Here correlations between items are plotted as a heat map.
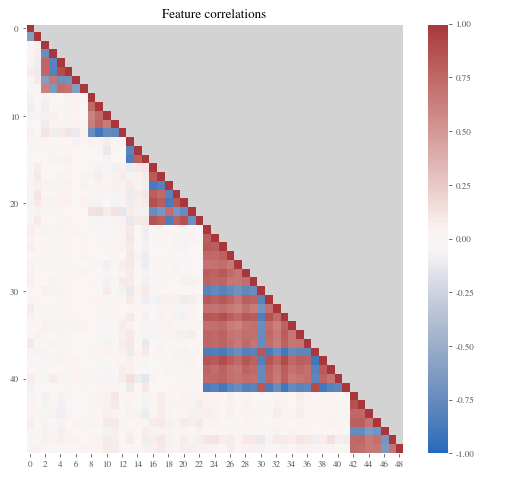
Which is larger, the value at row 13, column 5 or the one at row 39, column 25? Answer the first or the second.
the second
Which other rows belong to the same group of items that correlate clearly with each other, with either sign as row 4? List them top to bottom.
2, 3, 5, 6, 7
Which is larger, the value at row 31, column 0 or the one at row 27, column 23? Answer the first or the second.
the second
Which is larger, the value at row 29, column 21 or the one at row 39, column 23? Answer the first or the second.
the second
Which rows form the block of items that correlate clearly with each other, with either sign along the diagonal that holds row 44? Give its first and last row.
42 to 48
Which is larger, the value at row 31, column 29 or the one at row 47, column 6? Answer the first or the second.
the first
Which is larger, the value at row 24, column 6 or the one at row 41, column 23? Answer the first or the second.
the first
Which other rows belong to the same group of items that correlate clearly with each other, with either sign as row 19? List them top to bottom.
16, 17, 18, 20, 21, 22
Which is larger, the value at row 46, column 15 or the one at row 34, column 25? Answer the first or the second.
the second
